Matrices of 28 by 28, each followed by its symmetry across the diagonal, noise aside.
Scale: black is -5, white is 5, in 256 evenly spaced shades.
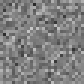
symmetric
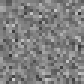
antisymmetric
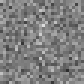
neither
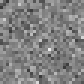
symmetric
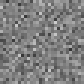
antisymmetric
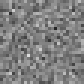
antisymmetric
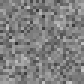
symmetric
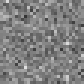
neither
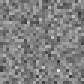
neither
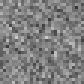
neither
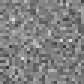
neither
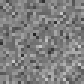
symmetric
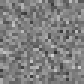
antisymmetric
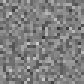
antisymmetric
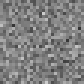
neither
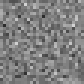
antisymmetric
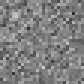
symmetric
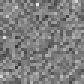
symmetric
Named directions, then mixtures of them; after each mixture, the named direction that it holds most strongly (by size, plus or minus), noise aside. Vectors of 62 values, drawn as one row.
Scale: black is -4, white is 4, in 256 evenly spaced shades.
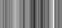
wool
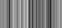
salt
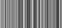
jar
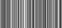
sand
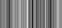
salt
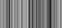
salt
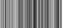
jar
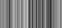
salt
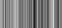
wool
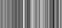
wool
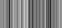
salt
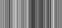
wool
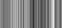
wool
